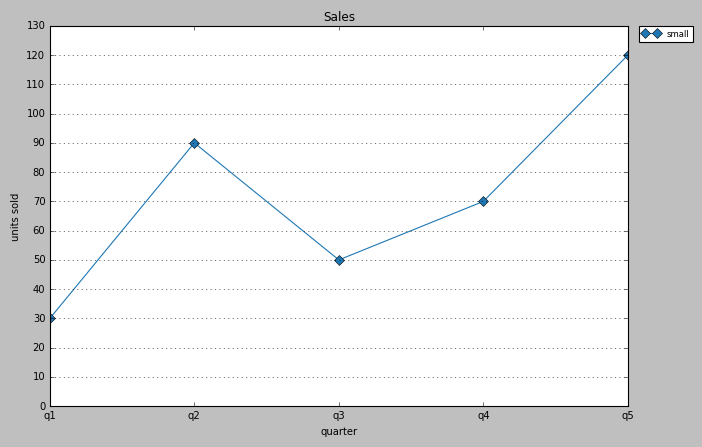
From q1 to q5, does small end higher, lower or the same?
higher
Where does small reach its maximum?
q5
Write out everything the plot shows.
Title: Sales
x-axis: quarter, ticks q1 q2 q3 q4 q5
y-axis: units sold, ticks 0 10 20 30 40 50 60 70 80 90 100 110 120 130
Legend: small
Values:
small: 30 90 50 70 120
